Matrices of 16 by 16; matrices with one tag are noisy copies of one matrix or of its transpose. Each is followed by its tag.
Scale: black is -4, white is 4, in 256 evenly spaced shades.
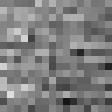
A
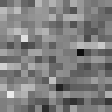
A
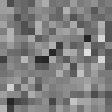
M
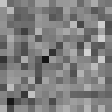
M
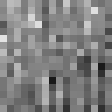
A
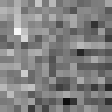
A
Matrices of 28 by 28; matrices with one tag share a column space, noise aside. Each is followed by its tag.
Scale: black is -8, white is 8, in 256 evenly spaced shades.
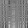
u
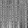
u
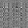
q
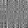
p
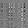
q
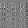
q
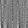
u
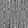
p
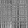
u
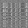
q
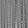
u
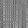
u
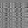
q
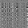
q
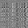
q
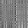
u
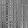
u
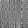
p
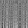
u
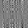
p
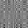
p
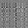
q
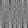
p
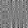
p
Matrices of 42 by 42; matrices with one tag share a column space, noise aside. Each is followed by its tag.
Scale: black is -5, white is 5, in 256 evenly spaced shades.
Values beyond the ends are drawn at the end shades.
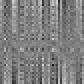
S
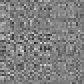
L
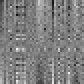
S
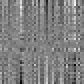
S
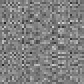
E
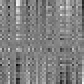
S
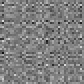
E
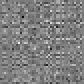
E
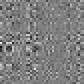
L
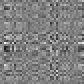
L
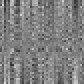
S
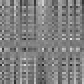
S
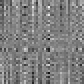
S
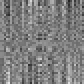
S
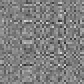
E
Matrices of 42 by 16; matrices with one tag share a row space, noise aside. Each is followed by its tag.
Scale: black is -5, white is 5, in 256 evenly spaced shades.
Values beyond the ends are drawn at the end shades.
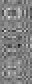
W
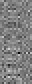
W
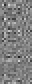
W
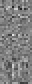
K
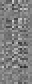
K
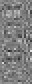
W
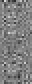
W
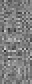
W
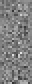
K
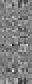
K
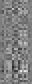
K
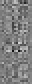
K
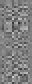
K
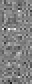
W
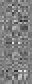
K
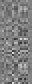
K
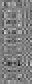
W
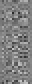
K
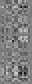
K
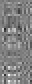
W
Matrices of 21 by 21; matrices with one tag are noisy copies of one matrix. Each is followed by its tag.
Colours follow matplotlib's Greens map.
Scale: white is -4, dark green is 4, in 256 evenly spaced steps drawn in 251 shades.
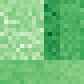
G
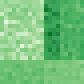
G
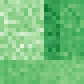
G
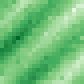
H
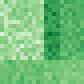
G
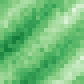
H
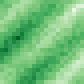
H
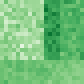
G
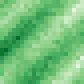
H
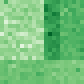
G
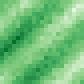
H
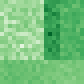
G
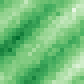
H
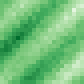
H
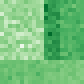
G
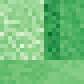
G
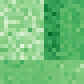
G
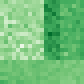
G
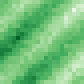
H
